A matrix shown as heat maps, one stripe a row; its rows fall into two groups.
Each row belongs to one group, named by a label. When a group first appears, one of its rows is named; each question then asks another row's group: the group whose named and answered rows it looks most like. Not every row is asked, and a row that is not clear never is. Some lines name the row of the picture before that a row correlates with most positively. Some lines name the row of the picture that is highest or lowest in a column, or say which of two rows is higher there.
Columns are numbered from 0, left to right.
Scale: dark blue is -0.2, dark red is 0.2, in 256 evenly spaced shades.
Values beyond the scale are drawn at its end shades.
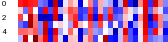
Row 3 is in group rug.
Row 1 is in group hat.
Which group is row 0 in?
hat
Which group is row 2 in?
hat
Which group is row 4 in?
hat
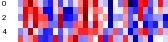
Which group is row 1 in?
rug
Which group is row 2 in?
rug
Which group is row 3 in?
rug
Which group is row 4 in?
rug
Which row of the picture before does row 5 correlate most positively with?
2
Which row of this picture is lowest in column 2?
3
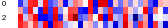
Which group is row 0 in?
rug
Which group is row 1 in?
hat
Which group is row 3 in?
hat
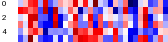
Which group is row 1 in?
hat
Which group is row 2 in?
hat
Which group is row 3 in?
hat
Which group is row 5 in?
rug
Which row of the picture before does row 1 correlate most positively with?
3
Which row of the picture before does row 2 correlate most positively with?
2
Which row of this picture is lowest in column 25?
4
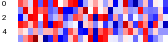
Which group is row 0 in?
hat
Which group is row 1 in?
rug
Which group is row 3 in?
hat
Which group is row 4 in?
hat
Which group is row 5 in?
hat
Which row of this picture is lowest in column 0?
2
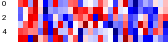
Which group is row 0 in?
hat
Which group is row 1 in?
rug
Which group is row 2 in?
rug
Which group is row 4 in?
hat
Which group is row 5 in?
hat
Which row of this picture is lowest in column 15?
2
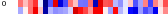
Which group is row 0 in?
hat
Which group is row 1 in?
rug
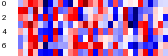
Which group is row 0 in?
rug
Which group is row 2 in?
hat
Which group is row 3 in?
rug
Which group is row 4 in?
hat
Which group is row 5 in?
hat
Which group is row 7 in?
hat
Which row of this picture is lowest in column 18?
3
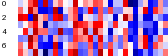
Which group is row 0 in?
rug
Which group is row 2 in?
hat
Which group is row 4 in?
rug
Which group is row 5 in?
rug
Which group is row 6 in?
hat
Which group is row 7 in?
hat
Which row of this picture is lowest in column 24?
7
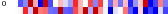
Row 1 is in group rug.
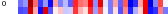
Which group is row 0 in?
rug
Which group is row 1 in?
rug
